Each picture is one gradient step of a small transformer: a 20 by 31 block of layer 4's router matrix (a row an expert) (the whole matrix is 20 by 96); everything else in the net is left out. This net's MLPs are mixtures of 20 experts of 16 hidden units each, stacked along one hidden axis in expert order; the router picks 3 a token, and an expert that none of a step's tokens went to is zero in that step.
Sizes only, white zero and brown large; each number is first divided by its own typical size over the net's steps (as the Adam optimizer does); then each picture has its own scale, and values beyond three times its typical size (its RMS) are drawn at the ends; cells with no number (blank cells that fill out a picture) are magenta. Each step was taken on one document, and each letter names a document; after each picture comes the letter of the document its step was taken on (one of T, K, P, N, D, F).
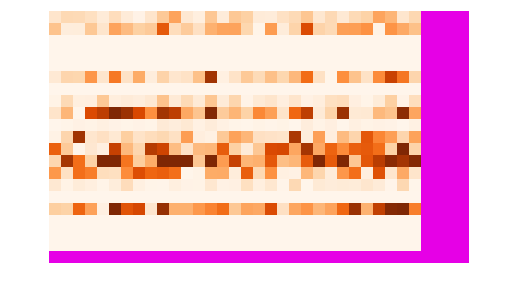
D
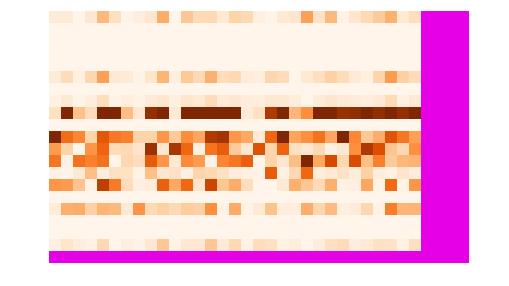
D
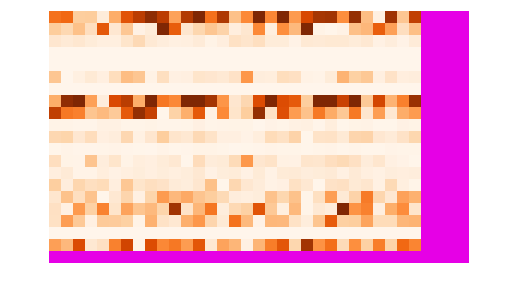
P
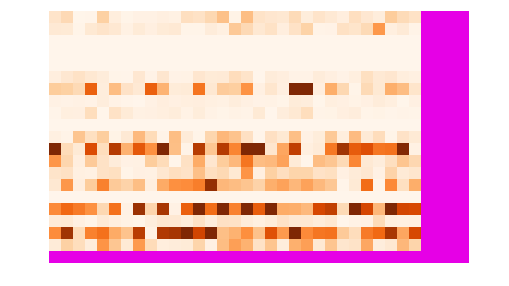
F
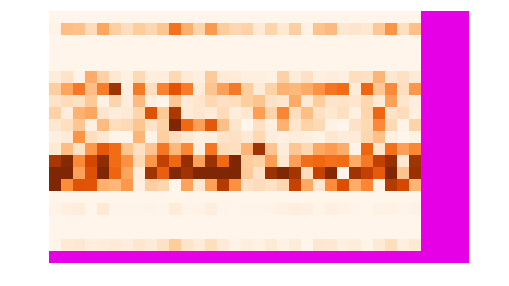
D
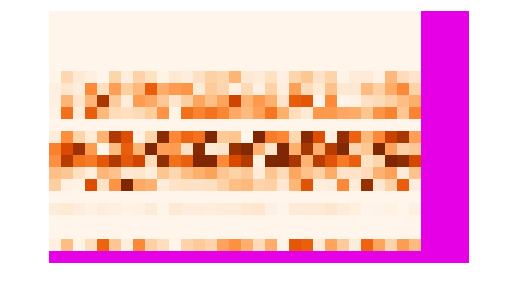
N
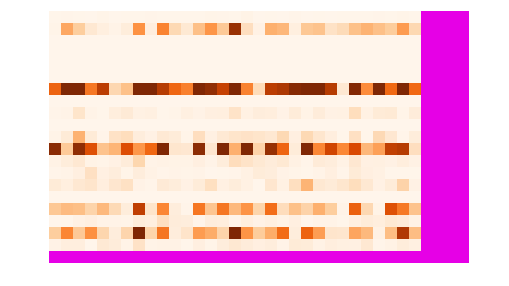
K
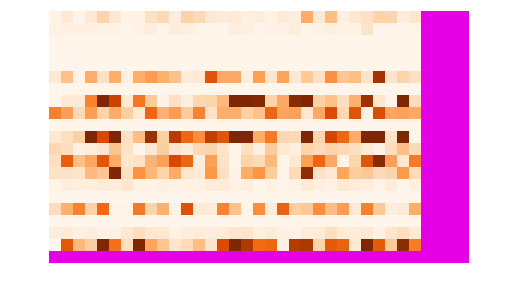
N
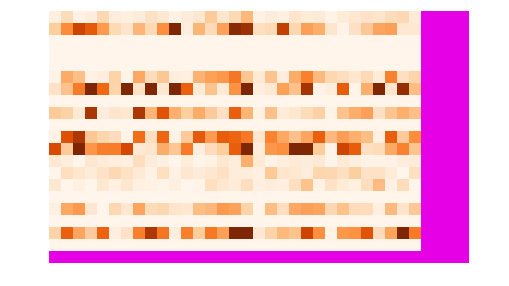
K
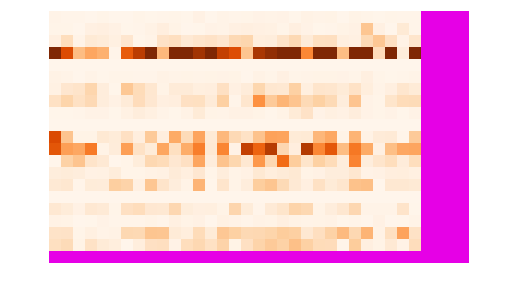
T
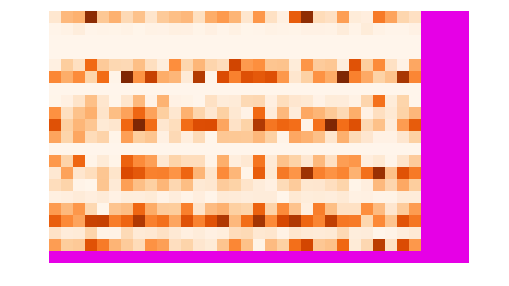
P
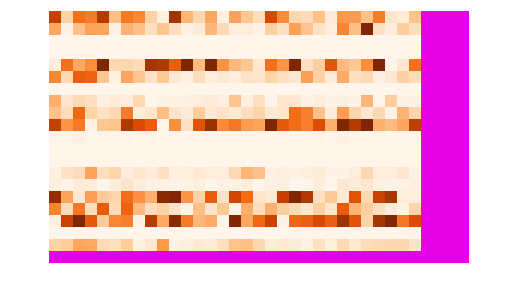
P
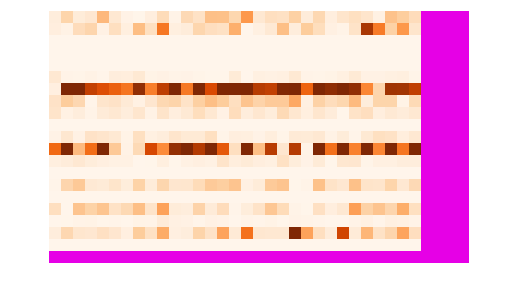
K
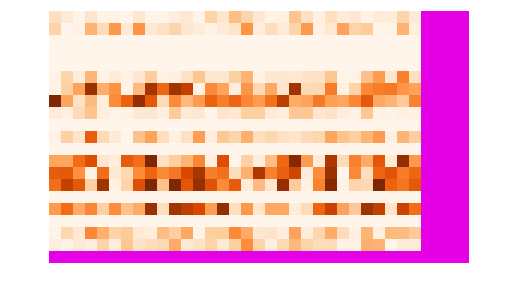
N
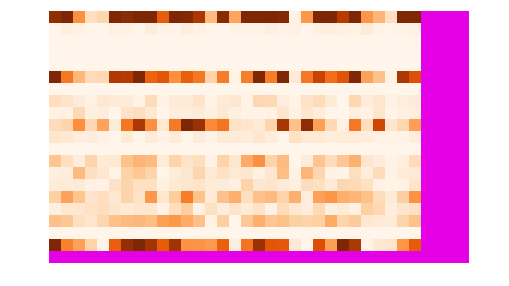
P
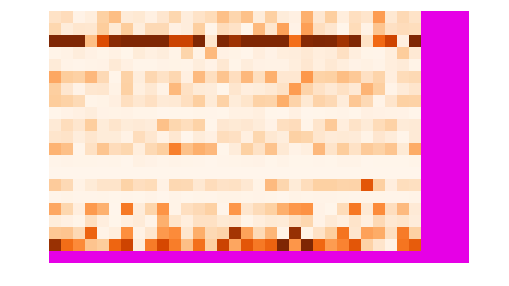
T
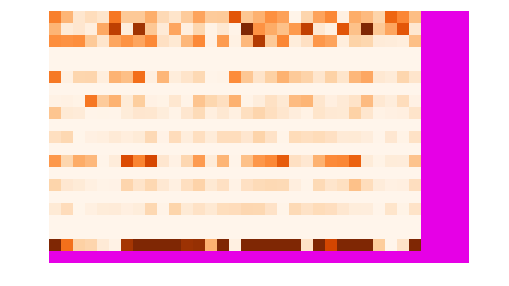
T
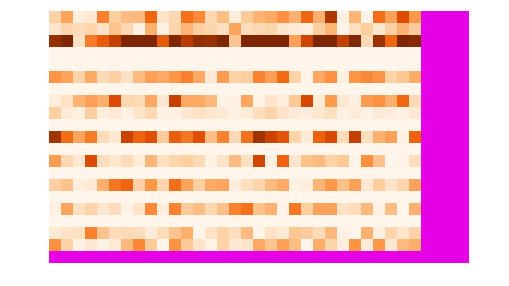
N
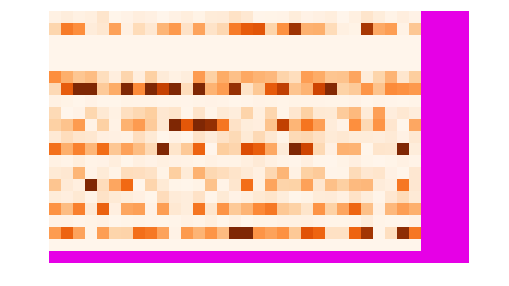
K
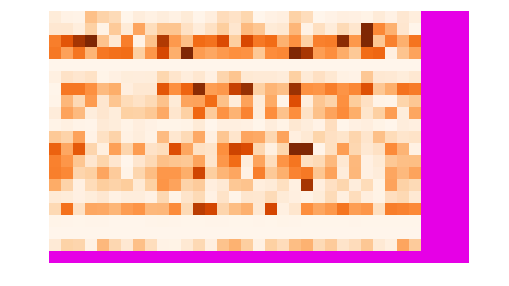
T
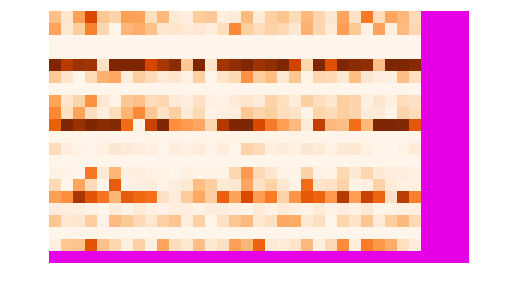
P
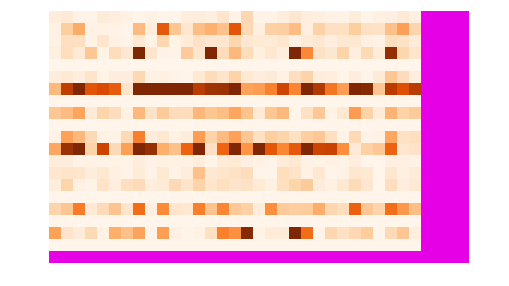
K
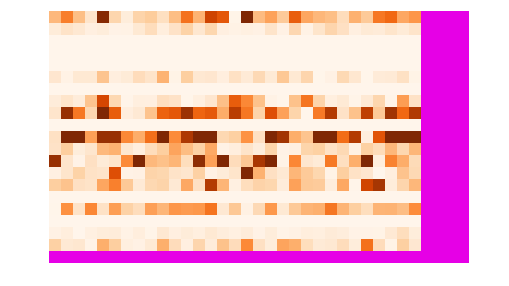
N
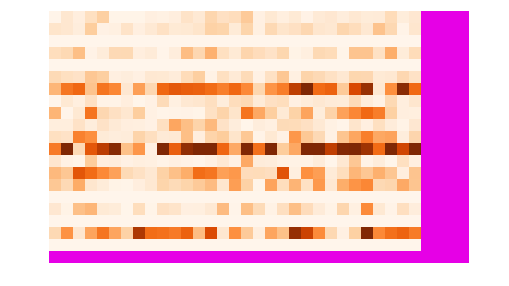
F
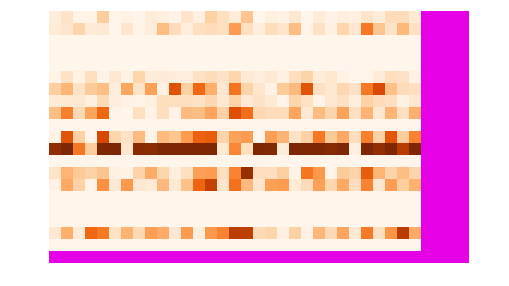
F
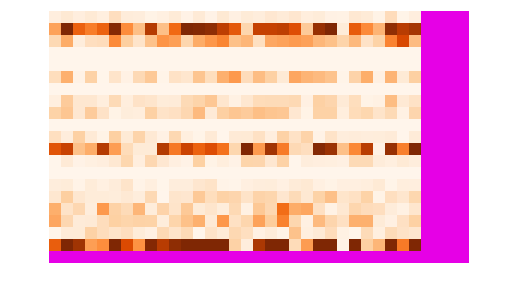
N
